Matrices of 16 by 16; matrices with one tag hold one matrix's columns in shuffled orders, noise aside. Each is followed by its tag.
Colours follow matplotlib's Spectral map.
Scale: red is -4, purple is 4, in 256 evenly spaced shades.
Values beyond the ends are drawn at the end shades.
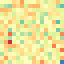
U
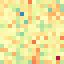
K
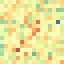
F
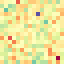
K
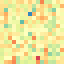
K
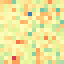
K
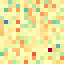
F
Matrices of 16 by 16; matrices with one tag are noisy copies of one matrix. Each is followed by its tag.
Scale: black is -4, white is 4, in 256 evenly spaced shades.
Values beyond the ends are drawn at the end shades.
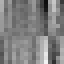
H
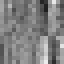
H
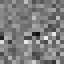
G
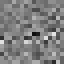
G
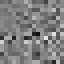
G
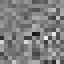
G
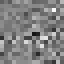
G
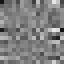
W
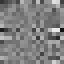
W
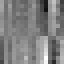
H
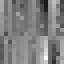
H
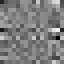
W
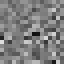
G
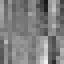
H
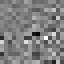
G
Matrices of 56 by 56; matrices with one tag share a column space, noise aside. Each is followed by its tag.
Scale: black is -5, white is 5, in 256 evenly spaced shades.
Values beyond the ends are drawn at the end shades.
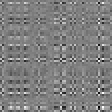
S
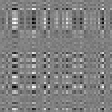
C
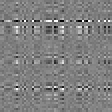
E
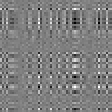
C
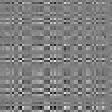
S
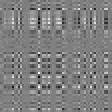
C
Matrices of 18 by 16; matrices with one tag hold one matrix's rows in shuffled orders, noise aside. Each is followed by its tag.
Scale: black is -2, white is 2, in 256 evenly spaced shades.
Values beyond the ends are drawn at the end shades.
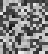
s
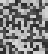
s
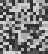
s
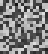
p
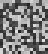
s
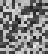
s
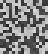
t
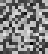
t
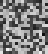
s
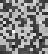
t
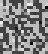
p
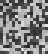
s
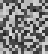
p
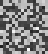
t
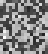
t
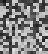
t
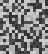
p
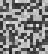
s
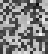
s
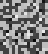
t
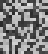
t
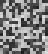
s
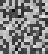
p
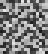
t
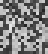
t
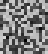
p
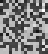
p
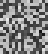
p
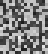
p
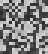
t
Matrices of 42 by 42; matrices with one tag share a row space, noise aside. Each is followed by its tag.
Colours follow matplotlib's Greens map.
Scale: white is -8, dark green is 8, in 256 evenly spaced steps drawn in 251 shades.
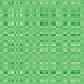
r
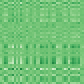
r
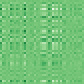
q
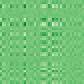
q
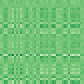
r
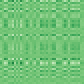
r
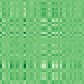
q
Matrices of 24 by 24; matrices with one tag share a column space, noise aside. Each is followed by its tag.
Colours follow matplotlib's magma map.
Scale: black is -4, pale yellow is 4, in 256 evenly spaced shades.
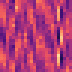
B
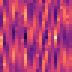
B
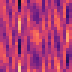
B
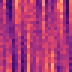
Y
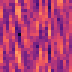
B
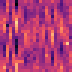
B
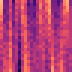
Y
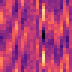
B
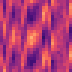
B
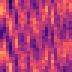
B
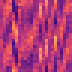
B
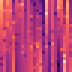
Y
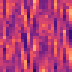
B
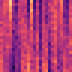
Y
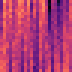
Y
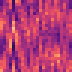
B
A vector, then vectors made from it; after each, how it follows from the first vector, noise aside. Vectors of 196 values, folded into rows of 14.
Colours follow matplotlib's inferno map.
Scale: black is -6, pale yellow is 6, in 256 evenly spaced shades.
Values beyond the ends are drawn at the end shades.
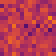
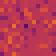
partly zeroed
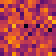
scaled up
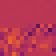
partly zeroed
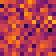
scaled up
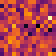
scaled up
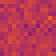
shrunk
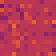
partly zeroed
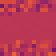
partly zeroed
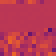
partly zeroed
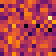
scaled up
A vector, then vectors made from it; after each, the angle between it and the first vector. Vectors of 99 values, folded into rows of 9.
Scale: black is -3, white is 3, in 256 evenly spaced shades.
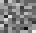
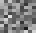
nearly parallel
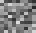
partly aligned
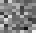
nearly parallel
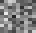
partly aligned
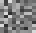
nearly parallel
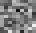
orthogonal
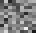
nearly opposite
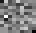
nearly opposite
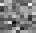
orthogonal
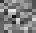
orthogonal
